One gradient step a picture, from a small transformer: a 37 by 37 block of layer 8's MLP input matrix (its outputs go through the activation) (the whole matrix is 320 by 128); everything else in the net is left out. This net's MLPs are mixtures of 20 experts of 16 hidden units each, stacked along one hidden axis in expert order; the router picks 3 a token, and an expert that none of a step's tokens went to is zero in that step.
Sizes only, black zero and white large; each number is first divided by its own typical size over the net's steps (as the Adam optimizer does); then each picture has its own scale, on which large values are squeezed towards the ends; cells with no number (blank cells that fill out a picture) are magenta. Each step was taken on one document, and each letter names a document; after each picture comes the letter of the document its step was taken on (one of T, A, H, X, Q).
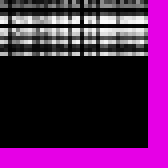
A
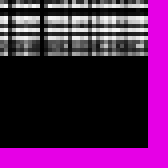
A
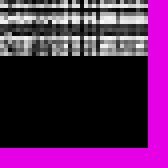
A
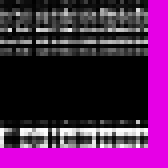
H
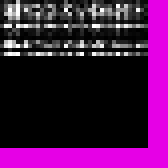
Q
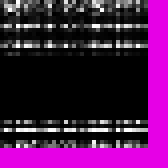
Q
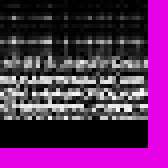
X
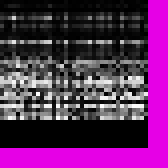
X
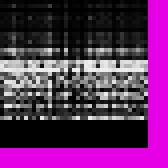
X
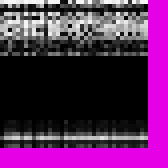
H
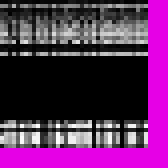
A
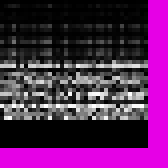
X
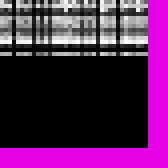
A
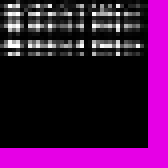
Q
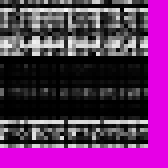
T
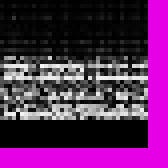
X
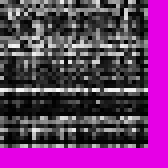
T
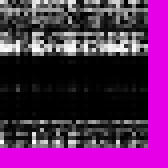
T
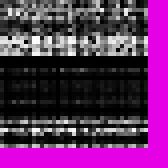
T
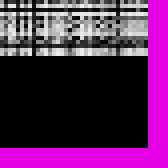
A
